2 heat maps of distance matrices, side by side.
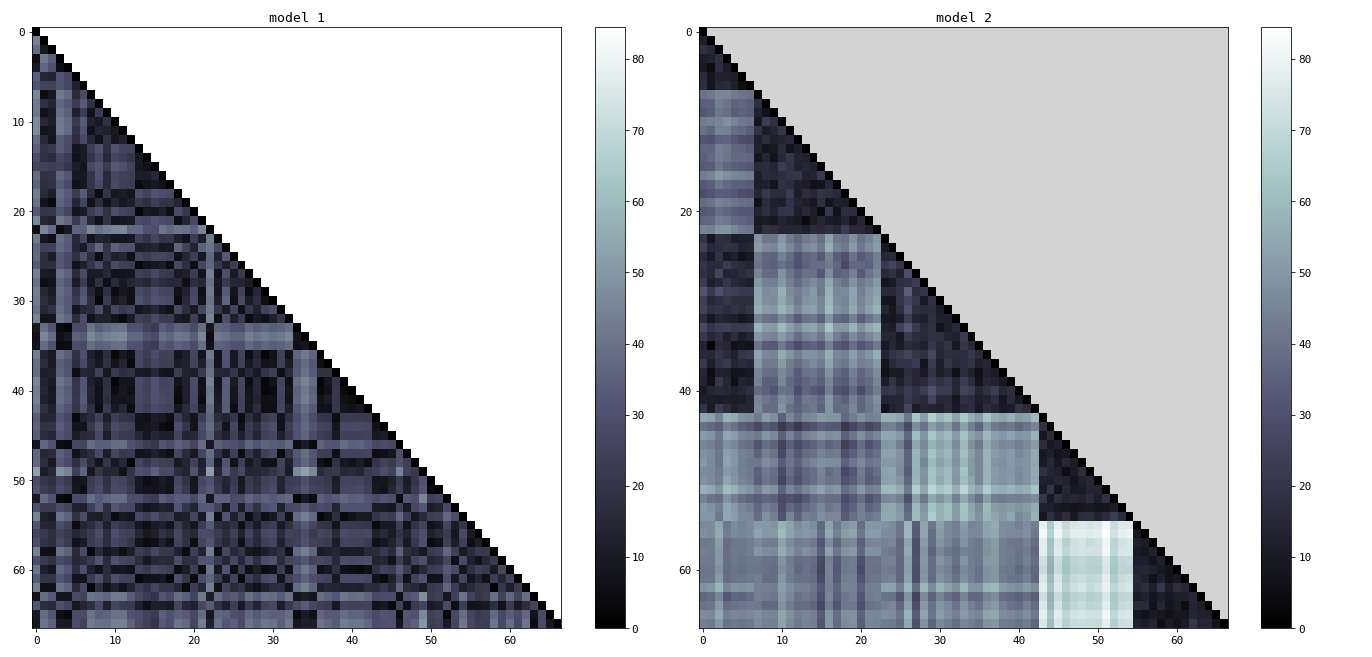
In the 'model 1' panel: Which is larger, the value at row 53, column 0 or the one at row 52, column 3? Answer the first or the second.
the first
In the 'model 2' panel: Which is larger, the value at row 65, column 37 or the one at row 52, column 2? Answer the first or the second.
the first
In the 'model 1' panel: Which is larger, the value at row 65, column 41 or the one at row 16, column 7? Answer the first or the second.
the first
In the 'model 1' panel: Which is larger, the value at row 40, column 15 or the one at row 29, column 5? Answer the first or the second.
the first
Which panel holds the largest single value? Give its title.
model 2
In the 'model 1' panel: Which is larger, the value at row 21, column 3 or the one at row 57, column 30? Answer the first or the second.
the first
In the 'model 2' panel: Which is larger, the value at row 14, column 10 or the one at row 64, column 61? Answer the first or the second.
the first
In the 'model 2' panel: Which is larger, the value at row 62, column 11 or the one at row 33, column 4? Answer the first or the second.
the first
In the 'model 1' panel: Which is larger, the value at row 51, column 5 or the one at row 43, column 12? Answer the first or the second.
the second
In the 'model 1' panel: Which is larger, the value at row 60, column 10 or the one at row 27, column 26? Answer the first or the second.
the second
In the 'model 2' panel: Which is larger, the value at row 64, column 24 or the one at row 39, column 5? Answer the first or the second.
the first
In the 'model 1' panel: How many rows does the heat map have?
67
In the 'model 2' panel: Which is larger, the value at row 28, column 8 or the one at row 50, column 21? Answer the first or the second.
the first
